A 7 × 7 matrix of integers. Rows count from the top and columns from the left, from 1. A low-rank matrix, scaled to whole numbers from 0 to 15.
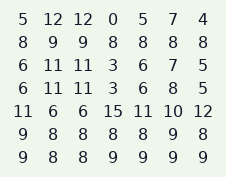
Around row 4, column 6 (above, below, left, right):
7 10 6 5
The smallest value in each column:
5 6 6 0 5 7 4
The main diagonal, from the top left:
5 9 11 3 11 9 9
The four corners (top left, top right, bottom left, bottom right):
5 4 9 9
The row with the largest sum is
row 5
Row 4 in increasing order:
3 5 6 6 8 11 11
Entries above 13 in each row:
0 0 0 0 1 0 0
